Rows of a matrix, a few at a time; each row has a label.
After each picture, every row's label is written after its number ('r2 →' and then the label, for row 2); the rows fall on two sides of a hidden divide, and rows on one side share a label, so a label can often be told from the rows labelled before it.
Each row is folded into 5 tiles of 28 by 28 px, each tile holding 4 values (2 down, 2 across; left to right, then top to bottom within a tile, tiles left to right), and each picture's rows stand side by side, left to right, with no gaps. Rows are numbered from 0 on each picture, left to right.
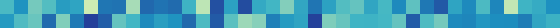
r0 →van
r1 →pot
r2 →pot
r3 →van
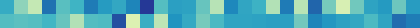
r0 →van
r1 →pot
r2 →pot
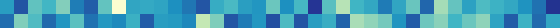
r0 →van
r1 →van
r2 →pot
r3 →van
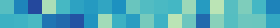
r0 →pot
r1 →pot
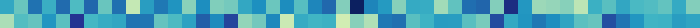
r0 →pot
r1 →pot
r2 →van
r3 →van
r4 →pot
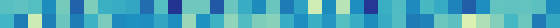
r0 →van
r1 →pot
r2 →van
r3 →van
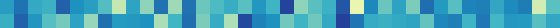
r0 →van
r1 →van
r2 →pot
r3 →van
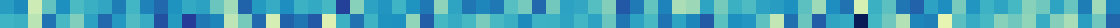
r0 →van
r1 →pot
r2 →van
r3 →van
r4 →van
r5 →van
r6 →van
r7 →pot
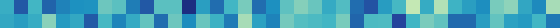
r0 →van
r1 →van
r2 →van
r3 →pot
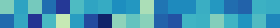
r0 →van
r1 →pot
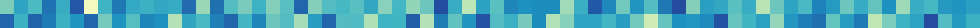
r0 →van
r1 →van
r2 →pot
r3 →pot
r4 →pot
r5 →van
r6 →van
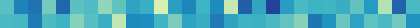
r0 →pot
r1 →van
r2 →pot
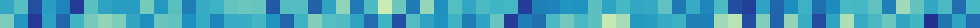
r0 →pot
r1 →van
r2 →van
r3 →van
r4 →van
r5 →van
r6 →van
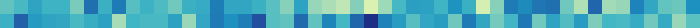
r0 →pot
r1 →van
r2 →van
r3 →pot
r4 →pot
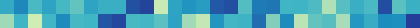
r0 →van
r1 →van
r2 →van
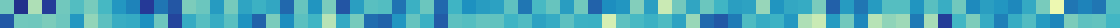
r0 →van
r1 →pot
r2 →van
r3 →van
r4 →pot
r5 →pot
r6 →van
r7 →pot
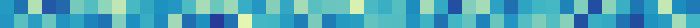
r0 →van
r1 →pot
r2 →pot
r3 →pot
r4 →pot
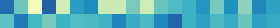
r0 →van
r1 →pot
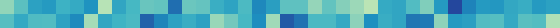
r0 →pot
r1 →pot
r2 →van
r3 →pot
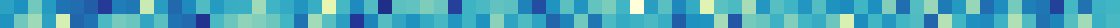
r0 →van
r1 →pot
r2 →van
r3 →pot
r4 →pot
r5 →pot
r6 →pot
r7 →van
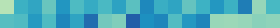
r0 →pot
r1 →pot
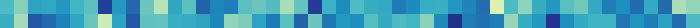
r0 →pot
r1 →pot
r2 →pot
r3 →pot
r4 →van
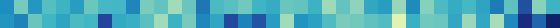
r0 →van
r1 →van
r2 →pot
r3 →van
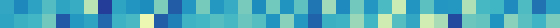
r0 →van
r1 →pot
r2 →pot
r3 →pot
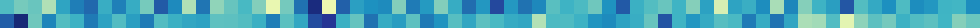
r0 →van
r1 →pot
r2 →pot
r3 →van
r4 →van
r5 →pot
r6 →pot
